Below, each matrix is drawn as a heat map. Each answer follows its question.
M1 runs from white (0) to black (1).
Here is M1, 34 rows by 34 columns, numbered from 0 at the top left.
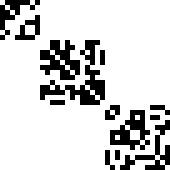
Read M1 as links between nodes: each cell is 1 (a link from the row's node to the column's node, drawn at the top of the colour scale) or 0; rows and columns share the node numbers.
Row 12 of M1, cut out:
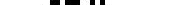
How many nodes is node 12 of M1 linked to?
7
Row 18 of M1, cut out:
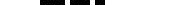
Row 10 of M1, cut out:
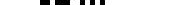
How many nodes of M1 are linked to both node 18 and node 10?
6
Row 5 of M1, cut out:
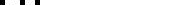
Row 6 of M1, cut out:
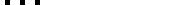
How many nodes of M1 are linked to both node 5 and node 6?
2
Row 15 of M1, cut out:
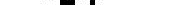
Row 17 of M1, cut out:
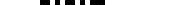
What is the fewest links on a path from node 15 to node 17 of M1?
2
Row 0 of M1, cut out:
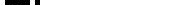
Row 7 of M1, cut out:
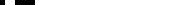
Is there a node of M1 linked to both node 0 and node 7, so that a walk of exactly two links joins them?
yes
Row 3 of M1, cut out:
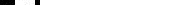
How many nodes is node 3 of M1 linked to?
4
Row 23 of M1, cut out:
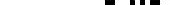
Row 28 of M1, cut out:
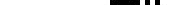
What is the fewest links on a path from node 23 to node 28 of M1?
1
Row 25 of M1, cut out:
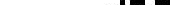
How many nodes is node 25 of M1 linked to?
7
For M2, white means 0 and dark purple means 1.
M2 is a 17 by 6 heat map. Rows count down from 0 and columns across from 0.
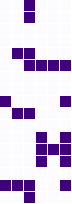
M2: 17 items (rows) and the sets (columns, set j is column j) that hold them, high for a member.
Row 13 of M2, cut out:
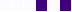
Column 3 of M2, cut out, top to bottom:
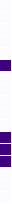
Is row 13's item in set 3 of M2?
yes
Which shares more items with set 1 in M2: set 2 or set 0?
set 2
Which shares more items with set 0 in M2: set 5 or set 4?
set 5
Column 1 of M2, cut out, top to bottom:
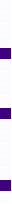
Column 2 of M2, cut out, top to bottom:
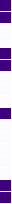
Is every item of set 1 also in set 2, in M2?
yes
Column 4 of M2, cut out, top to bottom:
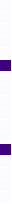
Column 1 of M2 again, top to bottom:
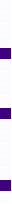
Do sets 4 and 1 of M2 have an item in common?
no
